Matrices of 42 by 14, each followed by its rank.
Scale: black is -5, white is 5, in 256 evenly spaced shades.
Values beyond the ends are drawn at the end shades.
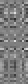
two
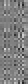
two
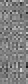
three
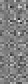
three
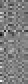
three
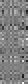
three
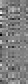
two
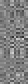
two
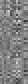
three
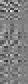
two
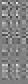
two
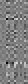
two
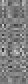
three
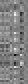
two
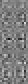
three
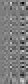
two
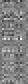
three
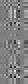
two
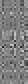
three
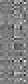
three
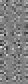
three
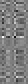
two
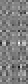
two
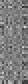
three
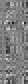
three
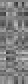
two
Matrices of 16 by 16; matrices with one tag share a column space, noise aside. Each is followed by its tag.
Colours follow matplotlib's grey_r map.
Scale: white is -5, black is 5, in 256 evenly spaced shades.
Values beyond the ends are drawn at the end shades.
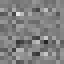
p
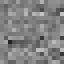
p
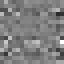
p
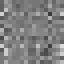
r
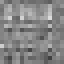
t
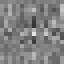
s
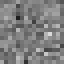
t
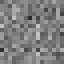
t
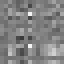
r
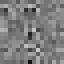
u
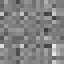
r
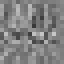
s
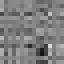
r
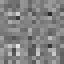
r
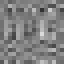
u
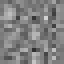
t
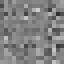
r
